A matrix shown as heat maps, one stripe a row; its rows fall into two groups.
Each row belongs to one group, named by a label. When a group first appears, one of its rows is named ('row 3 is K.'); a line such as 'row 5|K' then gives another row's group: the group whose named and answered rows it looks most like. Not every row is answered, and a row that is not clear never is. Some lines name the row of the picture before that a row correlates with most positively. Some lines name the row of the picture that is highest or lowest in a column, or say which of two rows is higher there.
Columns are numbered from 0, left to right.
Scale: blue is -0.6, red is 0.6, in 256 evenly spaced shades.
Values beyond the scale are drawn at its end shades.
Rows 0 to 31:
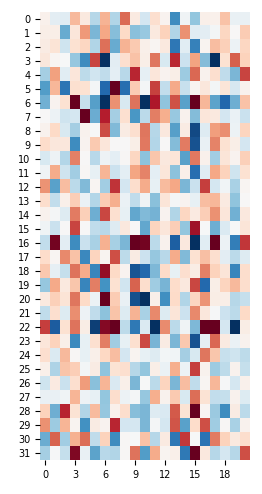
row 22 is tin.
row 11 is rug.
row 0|rug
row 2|rug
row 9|rug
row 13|tin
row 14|tin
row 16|rug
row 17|tin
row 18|tin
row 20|tin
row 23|rug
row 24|tin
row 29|tin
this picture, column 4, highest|7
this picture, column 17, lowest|3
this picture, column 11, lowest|22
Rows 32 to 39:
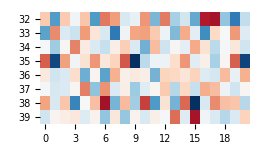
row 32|tin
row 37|tin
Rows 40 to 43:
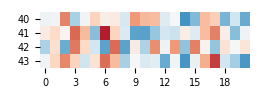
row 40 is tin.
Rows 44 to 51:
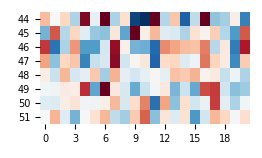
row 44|tin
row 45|rug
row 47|tin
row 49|tin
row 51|rug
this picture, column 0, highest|46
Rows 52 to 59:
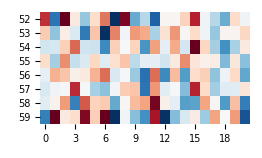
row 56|tin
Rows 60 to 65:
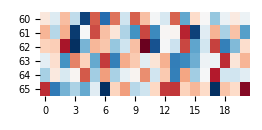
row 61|rug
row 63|rug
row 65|tin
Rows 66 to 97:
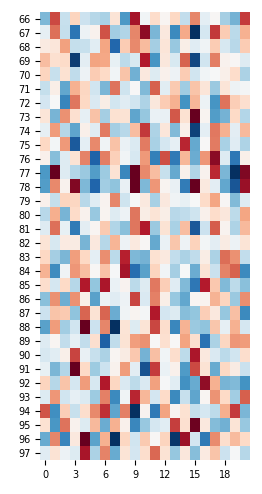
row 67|rug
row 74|rug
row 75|rug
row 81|rug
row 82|tin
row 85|tin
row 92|tin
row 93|rug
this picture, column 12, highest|76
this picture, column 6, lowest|89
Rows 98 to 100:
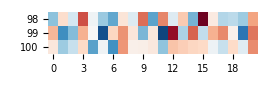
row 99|tin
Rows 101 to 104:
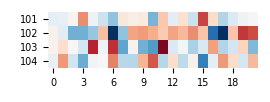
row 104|rug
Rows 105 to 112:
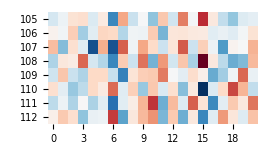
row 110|rug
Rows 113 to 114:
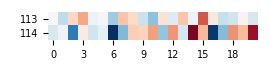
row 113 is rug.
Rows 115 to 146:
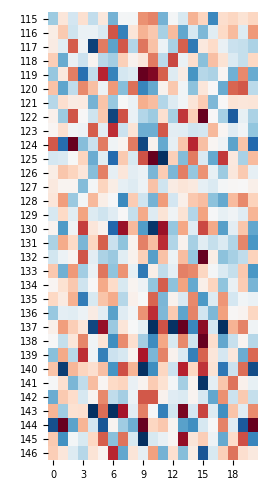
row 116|rug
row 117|tin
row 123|tin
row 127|rug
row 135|rug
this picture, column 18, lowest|122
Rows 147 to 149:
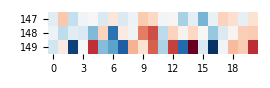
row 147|rug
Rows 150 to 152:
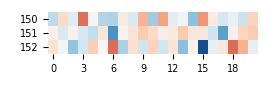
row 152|rug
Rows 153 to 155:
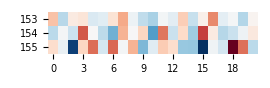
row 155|rug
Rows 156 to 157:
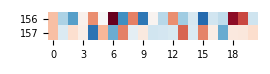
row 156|rug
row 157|tin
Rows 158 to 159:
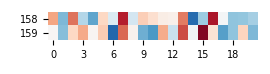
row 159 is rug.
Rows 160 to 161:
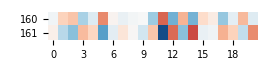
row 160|tin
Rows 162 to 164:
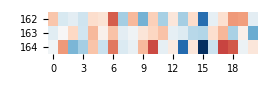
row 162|rug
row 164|rug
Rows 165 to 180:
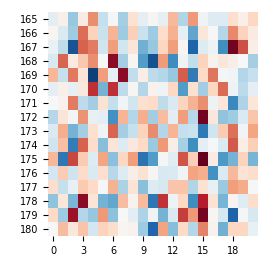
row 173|rug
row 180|tin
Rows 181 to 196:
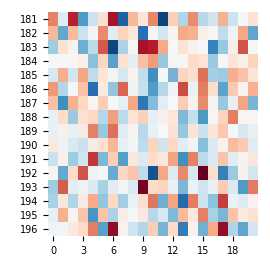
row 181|rug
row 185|tin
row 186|tin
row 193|rug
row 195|tin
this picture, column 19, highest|183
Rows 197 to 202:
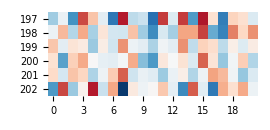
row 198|tin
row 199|tin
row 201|tin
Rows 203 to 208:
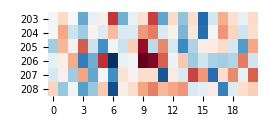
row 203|rug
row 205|rug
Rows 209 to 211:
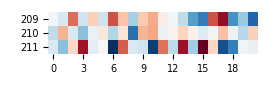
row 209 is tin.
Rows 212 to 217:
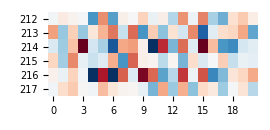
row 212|tin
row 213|rug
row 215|rug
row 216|tin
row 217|tin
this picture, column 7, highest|216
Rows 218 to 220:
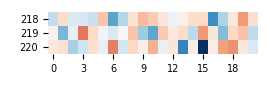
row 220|rug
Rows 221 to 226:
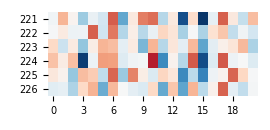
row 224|rug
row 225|rug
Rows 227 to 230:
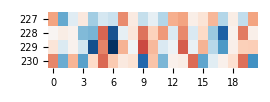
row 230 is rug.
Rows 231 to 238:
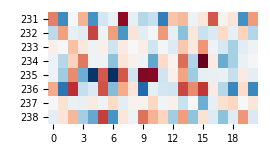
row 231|tin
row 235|tin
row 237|rug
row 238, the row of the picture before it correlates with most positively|228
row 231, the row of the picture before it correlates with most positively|227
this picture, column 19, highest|238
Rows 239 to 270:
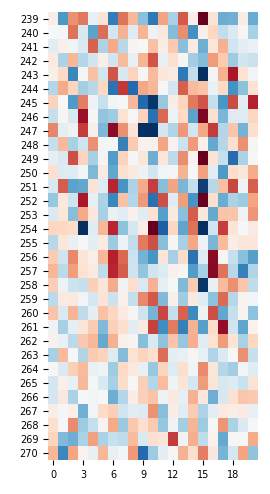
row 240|tin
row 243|rug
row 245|tin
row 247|tin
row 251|rug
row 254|rug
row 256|tin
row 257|tin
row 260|tin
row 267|rug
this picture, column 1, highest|251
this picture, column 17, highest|261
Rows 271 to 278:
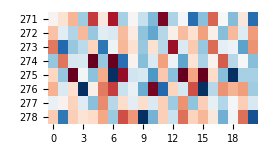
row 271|tin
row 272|tin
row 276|rug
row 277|tin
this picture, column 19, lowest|273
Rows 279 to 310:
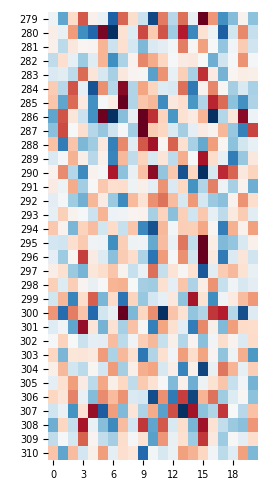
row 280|tin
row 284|tin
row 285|tin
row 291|tin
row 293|tin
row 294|tin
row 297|rug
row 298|tin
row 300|tin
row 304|rug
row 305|tin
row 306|tin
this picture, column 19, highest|286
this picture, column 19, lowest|300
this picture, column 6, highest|290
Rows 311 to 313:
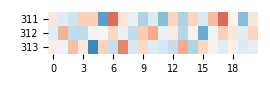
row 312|rug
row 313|tin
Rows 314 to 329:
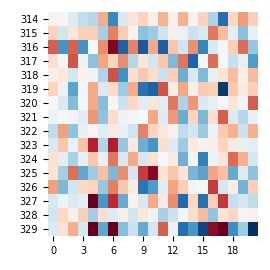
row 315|tin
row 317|tin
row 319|tin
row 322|rug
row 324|rug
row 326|tin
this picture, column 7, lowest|316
